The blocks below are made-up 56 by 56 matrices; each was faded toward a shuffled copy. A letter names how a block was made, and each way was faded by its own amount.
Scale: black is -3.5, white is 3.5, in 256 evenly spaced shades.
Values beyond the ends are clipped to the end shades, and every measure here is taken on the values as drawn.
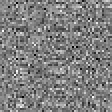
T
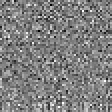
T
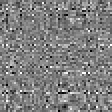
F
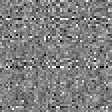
F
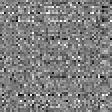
F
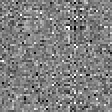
T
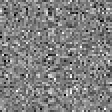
T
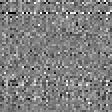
F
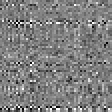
F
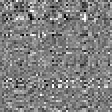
F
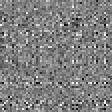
F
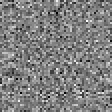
T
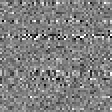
F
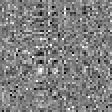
T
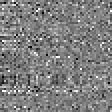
T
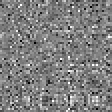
T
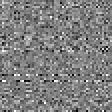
F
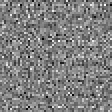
T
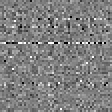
F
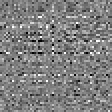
F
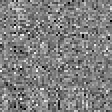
T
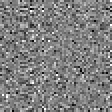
T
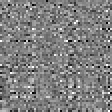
F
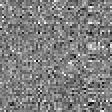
T
